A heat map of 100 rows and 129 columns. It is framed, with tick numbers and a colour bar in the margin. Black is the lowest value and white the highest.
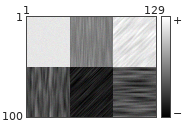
It is made of 2 by 3 panels. Panel 1,1: very high, flat. Panel 1,2: middling, streaked downward, faint in contrast. Panel 1,3: very high, slanting up to the right, faint in contrast. Panel 2,1: low, streaked downward. Panel 2,2: very low, slanting up to the right, faint in contrast. Panel 2,3: low, streaked across.
